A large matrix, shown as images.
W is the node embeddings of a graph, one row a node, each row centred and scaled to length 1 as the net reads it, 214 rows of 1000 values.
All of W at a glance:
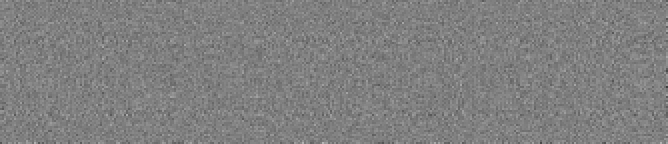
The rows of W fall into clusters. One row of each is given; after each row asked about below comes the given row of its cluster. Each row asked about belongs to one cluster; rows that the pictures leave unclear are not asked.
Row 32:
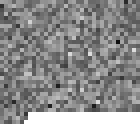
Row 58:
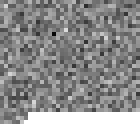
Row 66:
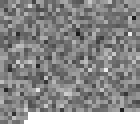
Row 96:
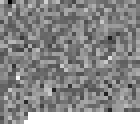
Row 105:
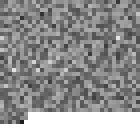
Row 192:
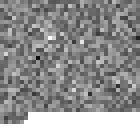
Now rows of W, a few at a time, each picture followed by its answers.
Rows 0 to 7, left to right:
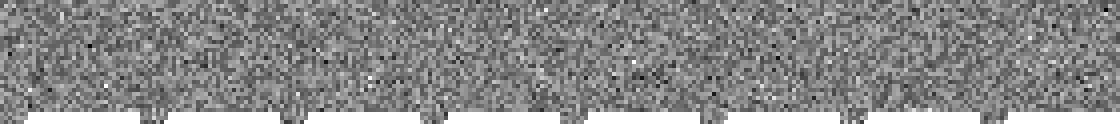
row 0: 66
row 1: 32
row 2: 32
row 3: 192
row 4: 192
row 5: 96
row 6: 105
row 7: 192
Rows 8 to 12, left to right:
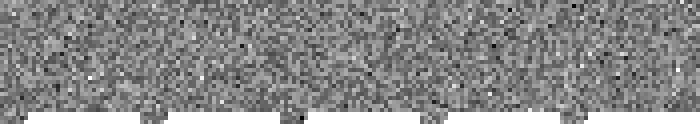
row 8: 32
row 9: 192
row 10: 105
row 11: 96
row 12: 192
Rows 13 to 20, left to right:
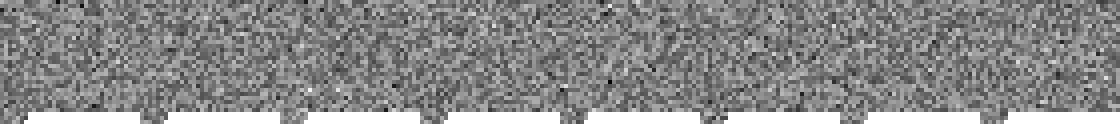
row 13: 32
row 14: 58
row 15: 66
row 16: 58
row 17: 105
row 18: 32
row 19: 66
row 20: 192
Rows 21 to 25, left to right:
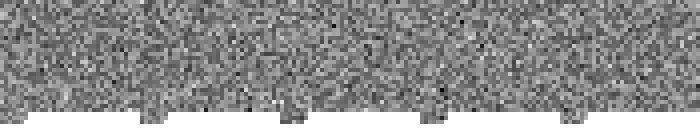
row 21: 66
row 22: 96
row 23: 105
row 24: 192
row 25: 66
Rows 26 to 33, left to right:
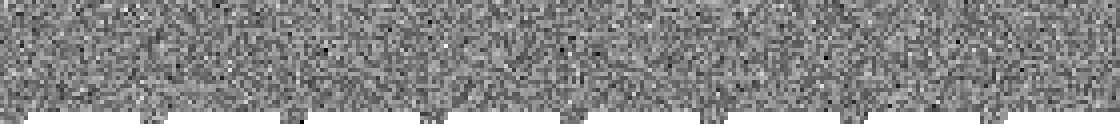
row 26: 58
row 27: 66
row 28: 105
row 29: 105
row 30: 105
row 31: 32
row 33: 96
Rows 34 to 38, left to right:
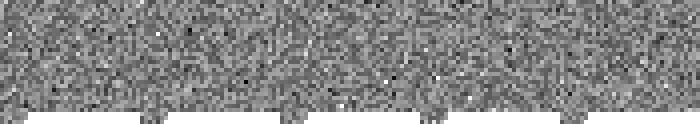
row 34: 96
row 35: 96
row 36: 96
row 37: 105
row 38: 66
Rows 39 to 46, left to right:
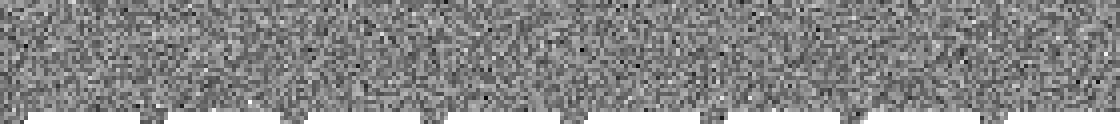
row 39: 32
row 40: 105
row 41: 58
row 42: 66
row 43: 58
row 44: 105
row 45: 105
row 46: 96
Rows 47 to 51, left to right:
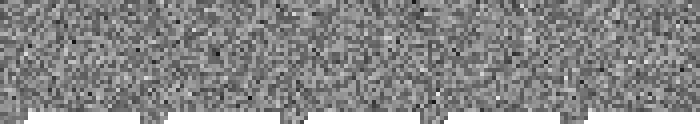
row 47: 192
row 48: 96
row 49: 32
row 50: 32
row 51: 192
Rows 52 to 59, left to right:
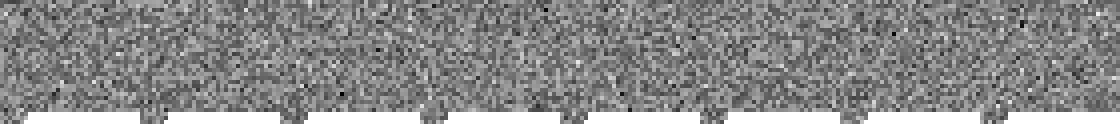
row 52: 66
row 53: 32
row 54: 58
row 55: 192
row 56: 58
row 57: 105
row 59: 192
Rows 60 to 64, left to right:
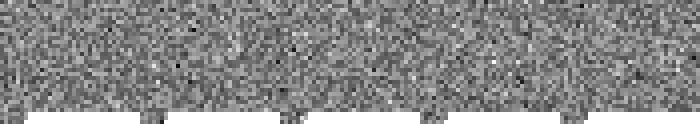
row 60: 105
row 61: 105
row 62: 105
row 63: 192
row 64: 192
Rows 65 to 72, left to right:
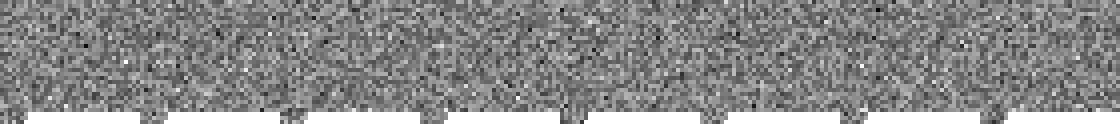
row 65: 105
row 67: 105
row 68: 66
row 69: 32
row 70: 66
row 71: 66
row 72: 105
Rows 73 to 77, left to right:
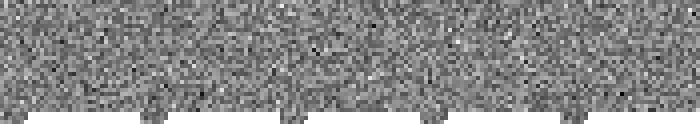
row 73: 58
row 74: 58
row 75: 32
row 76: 192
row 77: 58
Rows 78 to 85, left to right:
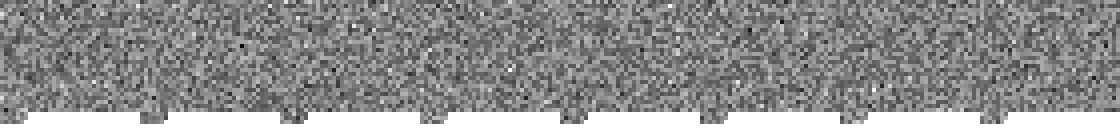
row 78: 66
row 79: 192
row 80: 58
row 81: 66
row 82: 58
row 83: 96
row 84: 96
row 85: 96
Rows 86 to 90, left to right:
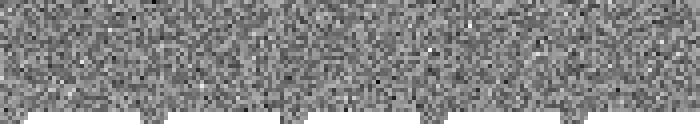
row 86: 66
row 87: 66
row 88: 96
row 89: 66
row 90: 66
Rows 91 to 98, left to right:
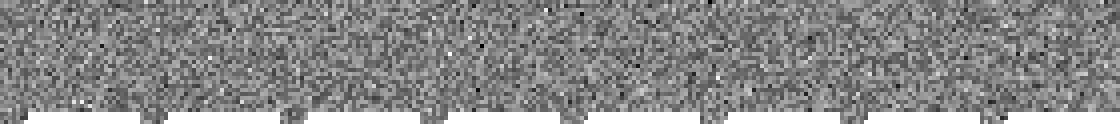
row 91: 192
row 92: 58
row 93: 105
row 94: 192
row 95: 58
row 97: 32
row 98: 32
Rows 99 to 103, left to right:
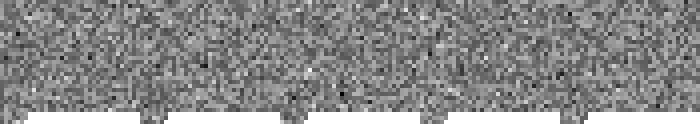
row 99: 96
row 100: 32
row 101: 58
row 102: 66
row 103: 32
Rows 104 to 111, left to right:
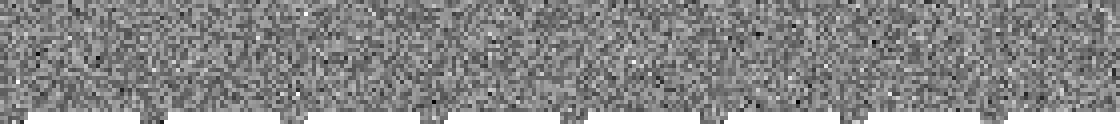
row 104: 105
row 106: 32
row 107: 32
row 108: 192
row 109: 32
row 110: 96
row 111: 58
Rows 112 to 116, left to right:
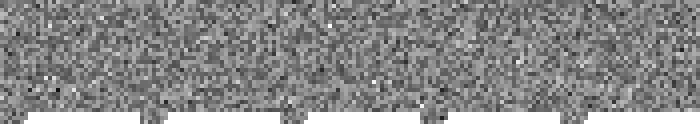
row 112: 66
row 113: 96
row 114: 66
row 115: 192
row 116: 66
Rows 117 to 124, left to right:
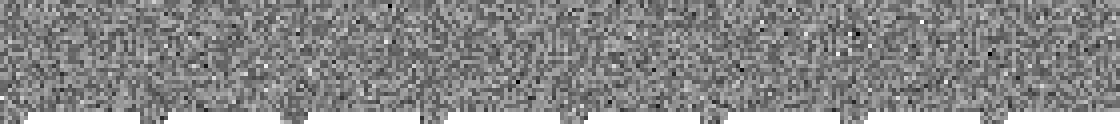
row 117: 96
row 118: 32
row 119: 58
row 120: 96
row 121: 32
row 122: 96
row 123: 96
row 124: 66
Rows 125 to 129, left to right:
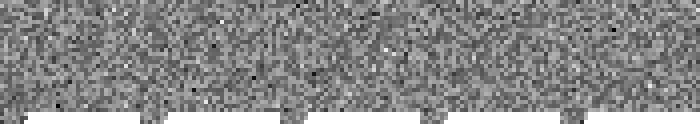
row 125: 32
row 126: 96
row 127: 66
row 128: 66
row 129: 105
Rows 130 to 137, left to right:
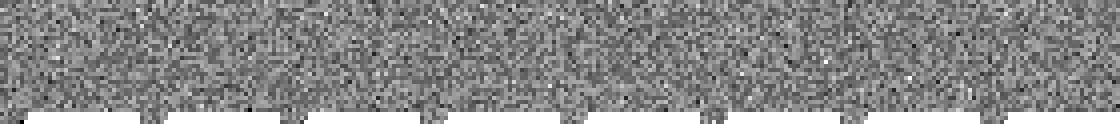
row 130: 105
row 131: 96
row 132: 32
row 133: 96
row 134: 66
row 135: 105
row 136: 96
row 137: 32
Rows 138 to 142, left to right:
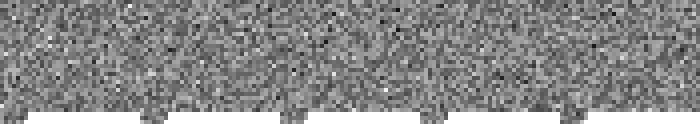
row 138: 192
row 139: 58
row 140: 105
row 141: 192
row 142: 105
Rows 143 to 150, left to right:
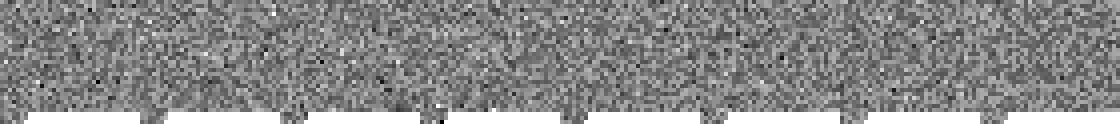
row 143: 96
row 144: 105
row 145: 192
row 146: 105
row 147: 58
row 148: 66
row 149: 96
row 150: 66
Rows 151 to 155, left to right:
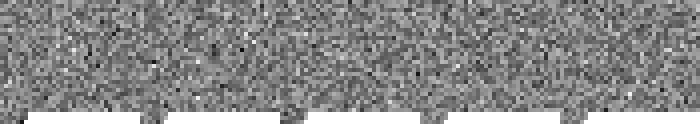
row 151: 105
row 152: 96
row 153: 105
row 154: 66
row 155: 66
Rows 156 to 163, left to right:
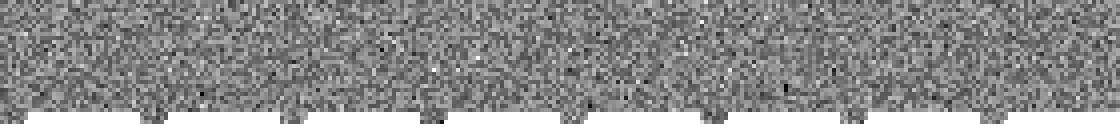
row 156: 105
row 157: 58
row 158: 96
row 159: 105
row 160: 66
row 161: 58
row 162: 105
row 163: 66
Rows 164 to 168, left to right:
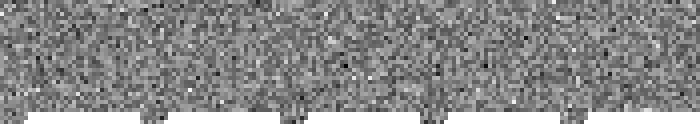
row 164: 66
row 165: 192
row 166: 32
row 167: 32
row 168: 105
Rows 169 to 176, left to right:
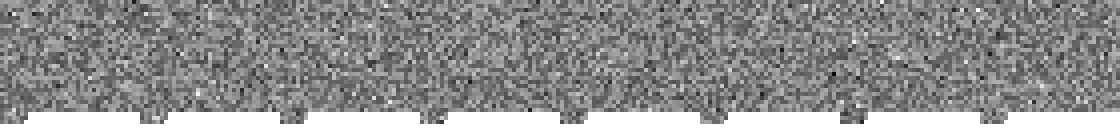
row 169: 32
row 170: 32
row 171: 105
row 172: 105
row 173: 105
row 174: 58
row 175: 105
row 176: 66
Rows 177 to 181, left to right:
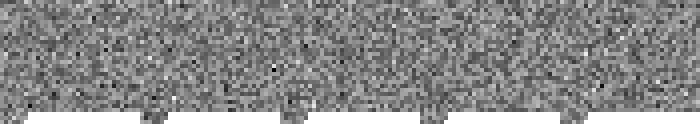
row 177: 66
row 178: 58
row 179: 58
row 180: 32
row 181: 96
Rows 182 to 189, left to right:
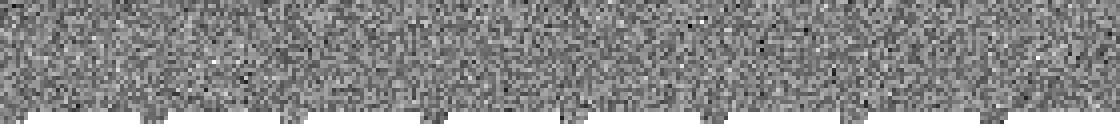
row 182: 192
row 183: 192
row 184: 96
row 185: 58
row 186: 96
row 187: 58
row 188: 96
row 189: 105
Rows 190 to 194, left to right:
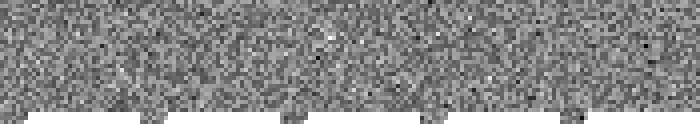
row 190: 192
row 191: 66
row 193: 96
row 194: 105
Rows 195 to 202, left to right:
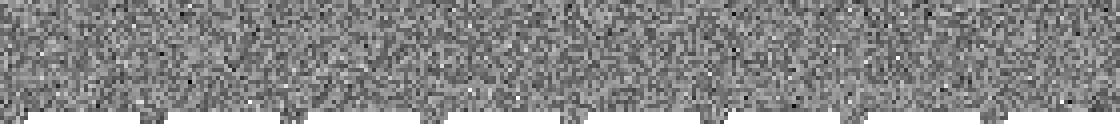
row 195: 32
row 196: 105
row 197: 105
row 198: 66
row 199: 96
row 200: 32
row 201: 66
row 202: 192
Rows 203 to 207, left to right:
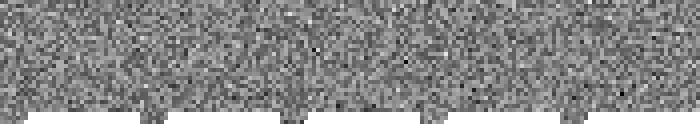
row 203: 192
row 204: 105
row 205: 32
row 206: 96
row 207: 58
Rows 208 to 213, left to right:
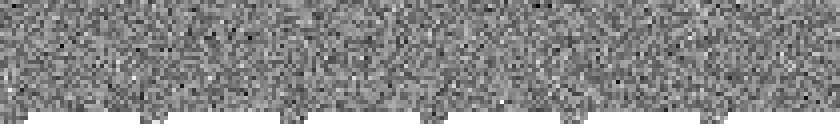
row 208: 192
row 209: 96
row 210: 32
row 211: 192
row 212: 66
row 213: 66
